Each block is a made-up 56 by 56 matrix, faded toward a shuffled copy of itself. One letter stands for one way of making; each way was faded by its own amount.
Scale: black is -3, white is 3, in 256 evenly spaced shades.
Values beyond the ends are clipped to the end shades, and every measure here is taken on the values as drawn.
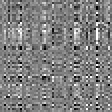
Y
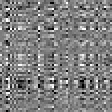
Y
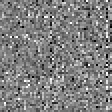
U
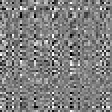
Y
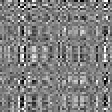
Y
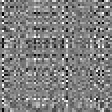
Y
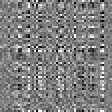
Y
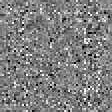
U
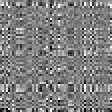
Y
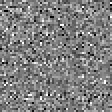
U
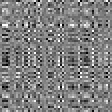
Y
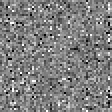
U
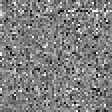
U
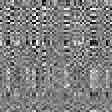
Y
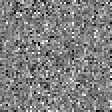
U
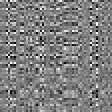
Y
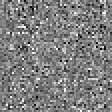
U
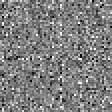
U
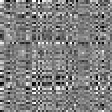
Y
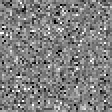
U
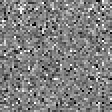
U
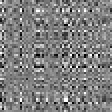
Y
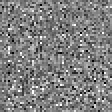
U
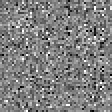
U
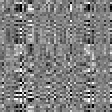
Y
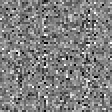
U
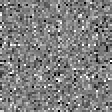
U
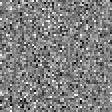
U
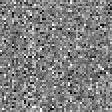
U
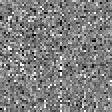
U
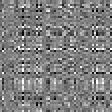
Y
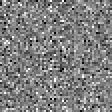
U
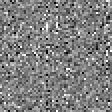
U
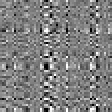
Y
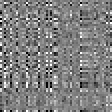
Y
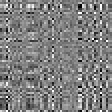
Y
